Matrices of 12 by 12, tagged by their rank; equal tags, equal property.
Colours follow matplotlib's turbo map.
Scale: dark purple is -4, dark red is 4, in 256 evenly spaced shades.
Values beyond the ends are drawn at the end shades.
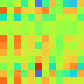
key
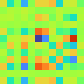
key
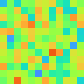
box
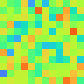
box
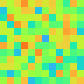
box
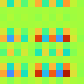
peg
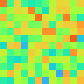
box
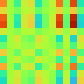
peg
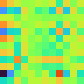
key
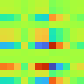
peg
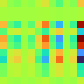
peg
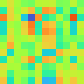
key
